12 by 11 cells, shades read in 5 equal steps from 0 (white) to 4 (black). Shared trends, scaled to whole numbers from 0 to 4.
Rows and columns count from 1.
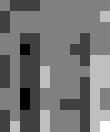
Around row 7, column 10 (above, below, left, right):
1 1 2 1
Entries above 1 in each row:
11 10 11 11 11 9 8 8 10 10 8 7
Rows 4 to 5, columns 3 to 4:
3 3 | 4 3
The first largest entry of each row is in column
2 1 1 3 3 1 1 1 3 3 1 1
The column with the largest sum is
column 3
